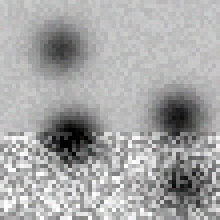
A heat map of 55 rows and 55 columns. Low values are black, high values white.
There are four dips. The top part is calmer, up to a seam about 60% of the way down. Neither half mirrors the other. Most values sit high, with a long tail of low ones.
